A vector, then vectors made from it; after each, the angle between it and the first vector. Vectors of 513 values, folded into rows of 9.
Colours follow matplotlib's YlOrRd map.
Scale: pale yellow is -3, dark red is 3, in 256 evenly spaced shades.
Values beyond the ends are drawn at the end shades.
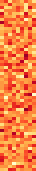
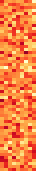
partly aligned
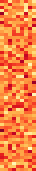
nearly parallel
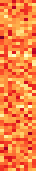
partly opposed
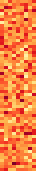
nearly opposite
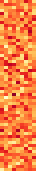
partly aligned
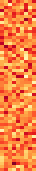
nearly opposite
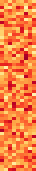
nearly parallel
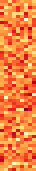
nearly parallel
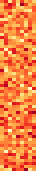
orthogonal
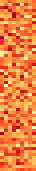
partly opposed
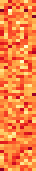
partly opposed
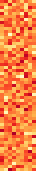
nearly parallel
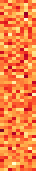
nearly parallel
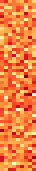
nearly parallel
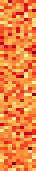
nearly opposite
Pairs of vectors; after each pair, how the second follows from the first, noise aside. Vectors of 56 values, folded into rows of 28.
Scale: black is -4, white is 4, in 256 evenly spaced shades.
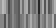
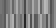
wrapped around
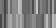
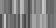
wrapped around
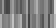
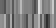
wrapped around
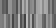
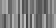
negated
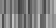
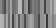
sign-scrambled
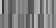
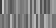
sign-scrambled
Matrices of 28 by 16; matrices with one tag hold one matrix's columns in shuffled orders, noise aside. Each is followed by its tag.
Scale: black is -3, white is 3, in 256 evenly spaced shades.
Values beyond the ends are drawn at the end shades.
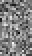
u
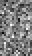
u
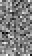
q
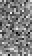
q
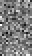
q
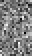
u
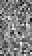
u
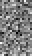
q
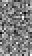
q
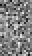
u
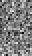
q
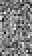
u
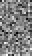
q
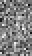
u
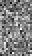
u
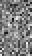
u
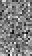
q
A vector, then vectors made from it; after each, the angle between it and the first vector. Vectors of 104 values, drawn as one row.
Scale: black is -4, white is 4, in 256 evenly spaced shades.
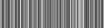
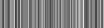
nearly parallel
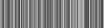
nearly parallel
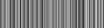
nearly opposite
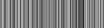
nearly opposite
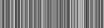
nearly parallel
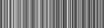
partly opposed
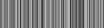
nearly opposite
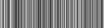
partly aligned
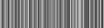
nearly parallel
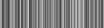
nearly parallel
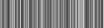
nearly parallel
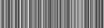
nearly parallel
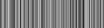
nearly opposite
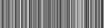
nearly parallel
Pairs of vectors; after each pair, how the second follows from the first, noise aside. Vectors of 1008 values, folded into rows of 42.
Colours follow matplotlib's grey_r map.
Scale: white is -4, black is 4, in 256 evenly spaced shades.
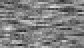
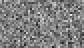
shuffled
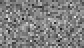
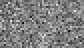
shuffled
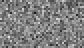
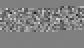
partly zeroed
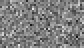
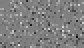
partly zeroed
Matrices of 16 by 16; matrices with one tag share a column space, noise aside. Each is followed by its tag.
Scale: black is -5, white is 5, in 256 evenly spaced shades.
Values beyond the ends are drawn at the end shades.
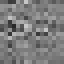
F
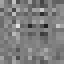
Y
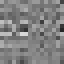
F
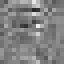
Y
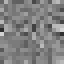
F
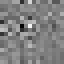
F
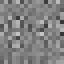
F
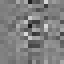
F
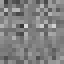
Y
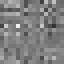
Y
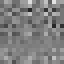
Y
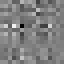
Y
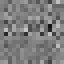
F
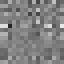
Y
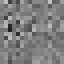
F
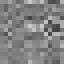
F
